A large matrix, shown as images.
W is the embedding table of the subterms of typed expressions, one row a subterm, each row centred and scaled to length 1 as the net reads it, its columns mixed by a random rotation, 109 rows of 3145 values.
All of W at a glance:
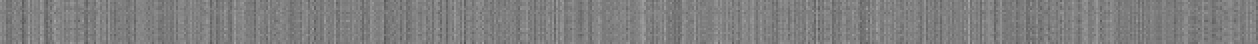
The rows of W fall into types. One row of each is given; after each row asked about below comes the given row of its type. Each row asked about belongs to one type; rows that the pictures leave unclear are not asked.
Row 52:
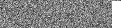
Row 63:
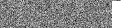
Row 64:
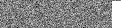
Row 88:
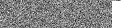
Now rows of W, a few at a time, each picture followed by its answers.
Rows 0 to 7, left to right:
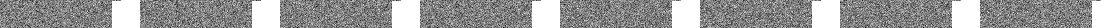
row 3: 64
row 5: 52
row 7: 88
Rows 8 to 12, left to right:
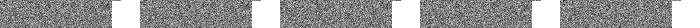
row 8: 64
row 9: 64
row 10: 52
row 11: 64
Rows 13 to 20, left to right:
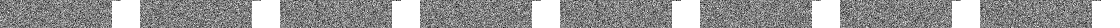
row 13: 88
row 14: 64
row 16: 64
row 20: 52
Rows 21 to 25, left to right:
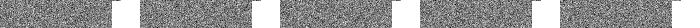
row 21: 63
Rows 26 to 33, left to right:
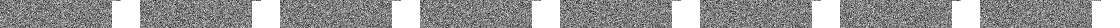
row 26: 88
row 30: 88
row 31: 88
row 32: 63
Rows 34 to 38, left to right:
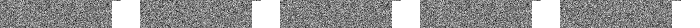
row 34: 63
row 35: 64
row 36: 64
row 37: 63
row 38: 52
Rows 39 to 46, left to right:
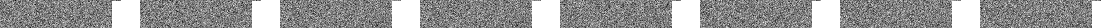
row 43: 63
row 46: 52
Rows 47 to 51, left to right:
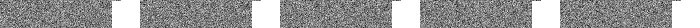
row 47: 88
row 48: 64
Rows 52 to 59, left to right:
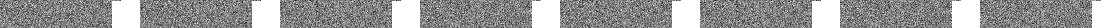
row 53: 52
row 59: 88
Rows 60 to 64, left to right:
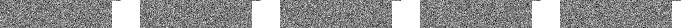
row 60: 88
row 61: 63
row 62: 52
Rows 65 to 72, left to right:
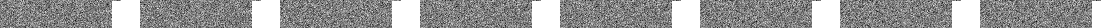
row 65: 63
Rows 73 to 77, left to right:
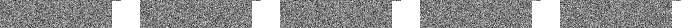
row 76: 88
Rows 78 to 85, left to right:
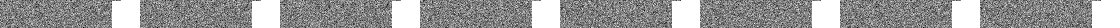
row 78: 64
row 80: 63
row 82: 52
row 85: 52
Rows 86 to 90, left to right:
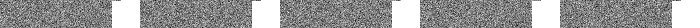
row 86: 88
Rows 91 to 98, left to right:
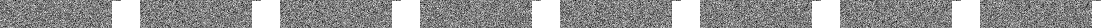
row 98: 63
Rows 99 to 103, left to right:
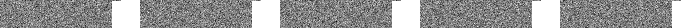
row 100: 88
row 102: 64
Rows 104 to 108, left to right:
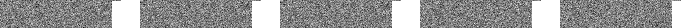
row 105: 64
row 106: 64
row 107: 64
